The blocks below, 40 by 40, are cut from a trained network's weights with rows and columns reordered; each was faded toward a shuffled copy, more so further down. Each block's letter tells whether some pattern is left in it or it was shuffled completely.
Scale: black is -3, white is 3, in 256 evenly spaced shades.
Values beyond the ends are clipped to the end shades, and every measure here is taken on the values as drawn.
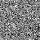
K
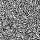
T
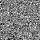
K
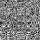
K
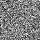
T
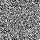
T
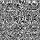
K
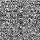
K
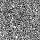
T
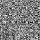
K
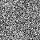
K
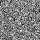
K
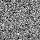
T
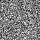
T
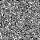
T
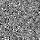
K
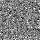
T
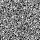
T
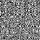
K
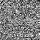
K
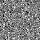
K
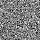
T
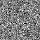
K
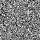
T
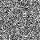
K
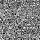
K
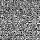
K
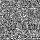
K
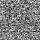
K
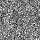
T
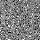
K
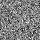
T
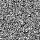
T
